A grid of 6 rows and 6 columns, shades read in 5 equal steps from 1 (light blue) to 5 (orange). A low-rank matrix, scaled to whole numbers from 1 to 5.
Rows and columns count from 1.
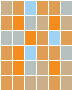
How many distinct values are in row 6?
2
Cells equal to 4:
13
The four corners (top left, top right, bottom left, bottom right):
3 2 4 3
